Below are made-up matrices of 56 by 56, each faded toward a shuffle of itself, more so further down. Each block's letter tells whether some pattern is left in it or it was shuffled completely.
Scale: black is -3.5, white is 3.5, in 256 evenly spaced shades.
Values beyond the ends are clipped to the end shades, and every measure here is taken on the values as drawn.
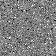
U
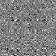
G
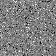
U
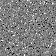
U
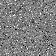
U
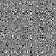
G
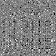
G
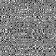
G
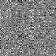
G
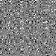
G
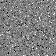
U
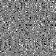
G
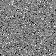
U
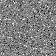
U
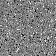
U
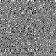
G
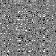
G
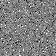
U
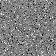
U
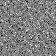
U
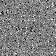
U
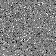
U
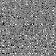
G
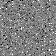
U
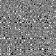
G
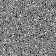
U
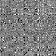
G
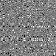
G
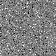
U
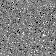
U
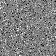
U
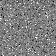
U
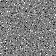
U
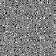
G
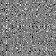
G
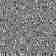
G
